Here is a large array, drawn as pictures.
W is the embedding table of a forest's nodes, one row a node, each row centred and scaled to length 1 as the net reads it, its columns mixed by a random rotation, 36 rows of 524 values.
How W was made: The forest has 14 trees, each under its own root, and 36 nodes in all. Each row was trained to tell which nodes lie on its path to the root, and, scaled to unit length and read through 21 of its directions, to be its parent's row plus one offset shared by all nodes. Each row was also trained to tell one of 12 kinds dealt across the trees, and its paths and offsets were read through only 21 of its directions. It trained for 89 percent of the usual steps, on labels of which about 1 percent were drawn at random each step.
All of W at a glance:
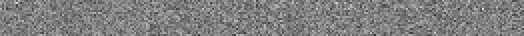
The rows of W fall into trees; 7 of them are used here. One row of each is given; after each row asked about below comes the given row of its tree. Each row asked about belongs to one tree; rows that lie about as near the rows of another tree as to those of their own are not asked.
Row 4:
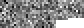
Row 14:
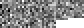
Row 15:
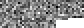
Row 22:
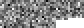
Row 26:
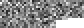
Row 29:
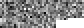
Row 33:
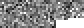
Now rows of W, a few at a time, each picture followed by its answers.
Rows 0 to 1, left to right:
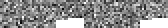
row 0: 26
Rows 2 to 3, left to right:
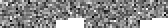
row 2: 14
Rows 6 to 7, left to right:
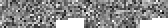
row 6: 29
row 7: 4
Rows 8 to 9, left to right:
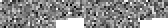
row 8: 29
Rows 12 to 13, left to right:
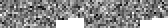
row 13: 33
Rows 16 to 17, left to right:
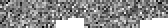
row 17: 22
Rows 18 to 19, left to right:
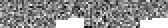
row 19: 26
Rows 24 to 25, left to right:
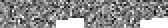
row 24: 4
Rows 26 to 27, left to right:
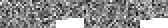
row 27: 4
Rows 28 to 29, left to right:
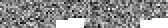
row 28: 33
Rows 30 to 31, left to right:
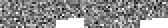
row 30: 26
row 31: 22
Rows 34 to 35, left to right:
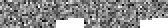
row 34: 4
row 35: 26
